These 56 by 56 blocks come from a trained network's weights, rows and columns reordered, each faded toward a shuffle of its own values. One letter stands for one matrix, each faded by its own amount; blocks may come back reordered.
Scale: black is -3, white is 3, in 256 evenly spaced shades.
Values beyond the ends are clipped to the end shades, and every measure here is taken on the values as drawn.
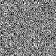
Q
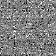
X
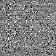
X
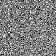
Q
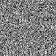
Q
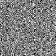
Q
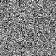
Q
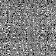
X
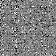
X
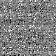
X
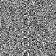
Q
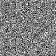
Q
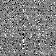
X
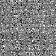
X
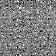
X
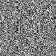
Q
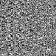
Q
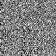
Q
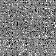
X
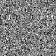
Q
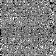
X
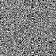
Q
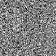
Q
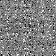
X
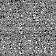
X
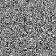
Q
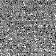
X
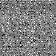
X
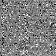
X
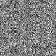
Q
